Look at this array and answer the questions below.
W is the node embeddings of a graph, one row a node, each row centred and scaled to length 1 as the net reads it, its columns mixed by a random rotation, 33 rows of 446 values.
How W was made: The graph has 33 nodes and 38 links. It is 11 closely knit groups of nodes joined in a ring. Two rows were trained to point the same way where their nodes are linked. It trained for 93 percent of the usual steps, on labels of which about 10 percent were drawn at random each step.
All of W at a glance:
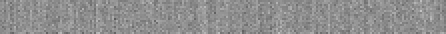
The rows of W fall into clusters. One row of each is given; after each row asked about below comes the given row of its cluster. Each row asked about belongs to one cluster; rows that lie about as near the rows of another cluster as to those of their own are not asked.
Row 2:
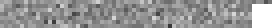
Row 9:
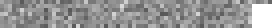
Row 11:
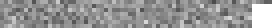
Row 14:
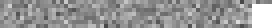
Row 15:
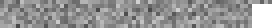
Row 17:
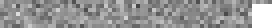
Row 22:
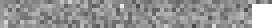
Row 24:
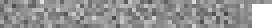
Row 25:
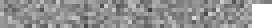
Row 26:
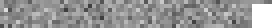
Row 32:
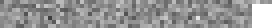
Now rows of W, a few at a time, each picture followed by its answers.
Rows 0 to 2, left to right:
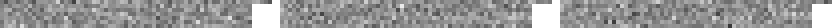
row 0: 11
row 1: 2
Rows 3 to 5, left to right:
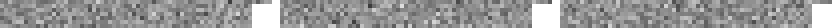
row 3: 15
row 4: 11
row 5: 25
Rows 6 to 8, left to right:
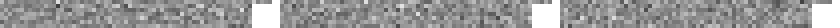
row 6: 32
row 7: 24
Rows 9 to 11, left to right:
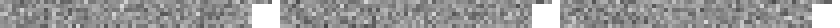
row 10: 15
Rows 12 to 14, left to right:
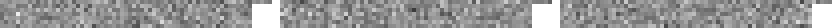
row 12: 17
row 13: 9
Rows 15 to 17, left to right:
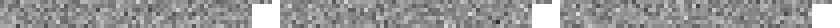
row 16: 14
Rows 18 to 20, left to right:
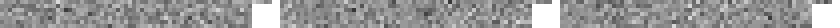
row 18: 32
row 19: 14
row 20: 22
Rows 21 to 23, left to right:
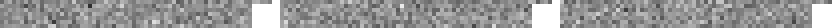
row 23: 26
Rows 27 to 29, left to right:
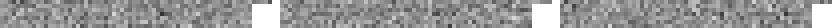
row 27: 9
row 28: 2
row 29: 24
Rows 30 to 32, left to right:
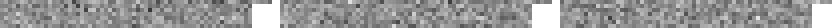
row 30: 17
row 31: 22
